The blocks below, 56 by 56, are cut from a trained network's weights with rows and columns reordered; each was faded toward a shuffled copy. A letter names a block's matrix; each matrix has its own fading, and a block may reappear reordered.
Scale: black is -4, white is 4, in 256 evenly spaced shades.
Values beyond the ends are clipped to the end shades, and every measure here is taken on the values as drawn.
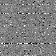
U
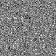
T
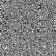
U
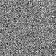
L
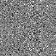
U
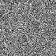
L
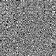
U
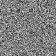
L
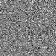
T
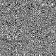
T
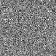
L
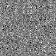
U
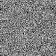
L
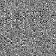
T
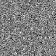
L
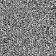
T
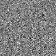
T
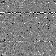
U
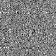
T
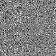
U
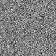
L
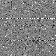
U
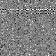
U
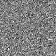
L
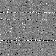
U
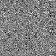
T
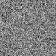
L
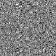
T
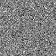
L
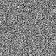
L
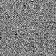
L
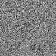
L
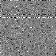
U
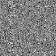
T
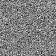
L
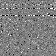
U
